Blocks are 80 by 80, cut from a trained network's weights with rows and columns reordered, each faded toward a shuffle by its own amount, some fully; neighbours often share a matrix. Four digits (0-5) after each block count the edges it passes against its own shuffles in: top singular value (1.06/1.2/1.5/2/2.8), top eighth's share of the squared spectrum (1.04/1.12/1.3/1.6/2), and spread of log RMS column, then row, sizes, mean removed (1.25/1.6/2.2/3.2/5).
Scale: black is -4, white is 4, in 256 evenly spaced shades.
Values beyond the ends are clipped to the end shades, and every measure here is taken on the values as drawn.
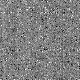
2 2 0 2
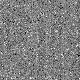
1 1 0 0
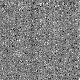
1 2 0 1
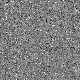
0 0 0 0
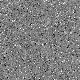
0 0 0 0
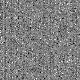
2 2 1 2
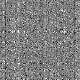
3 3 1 2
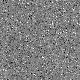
0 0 0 0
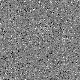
0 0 0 0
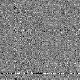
3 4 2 2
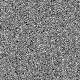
2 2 0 0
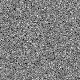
2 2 0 0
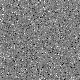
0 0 0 0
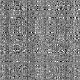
3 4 2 4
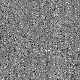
1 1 0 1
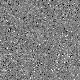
0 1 0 0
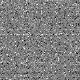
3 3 2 1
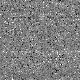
2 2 1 1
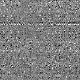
3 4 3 2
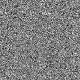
3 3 0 1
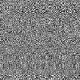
4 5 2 3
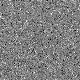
1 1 0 0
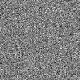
3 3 0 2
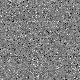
1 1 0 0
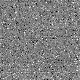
1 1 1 0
